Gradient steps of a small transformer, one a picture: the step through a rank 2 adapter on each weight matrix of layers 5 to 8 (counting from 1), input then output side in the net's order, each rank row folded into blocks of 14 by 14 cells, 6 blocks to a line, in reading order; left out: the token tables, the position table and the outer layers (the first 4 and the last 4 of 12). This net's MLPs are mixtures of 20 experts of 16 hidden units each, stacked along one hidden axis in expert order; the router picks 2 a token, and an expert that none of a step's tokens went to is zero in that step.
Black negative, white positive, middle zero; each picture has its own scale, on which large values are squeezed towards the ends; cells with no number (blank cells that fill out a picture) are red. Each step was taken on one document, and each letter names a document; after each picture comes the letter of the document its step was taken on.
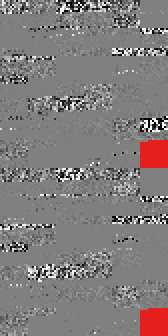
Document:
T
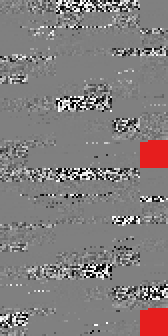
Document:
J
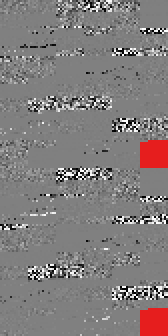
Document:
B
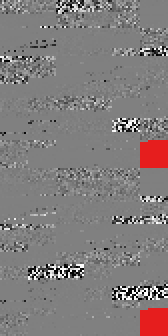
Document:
B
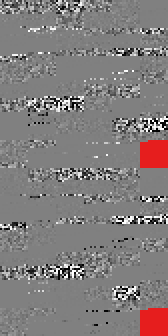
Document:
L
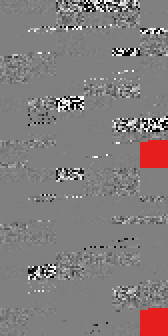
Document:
L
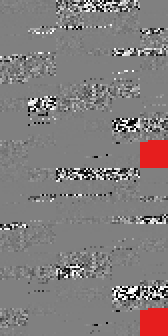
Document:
L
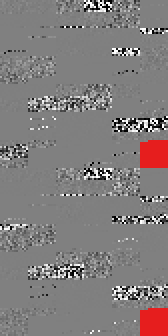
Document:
T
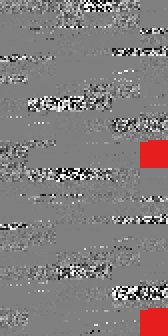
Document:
J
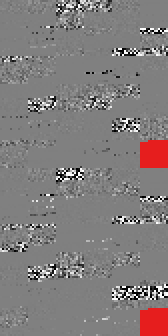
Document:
B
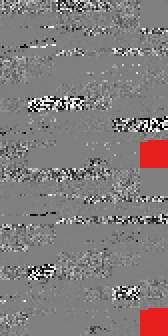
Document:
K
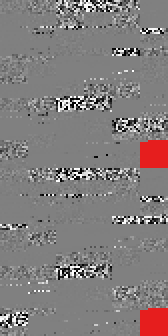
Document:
J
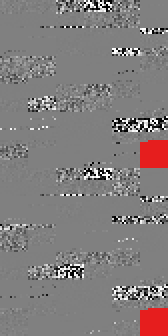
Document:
T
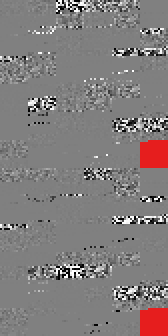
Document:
L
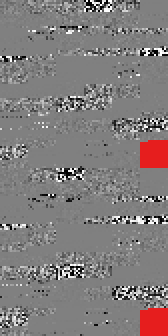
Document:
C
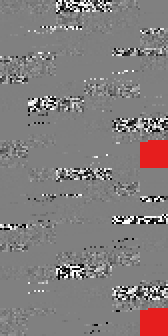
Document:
L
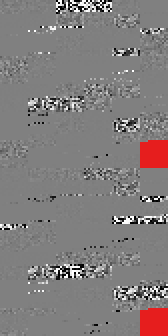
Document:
L
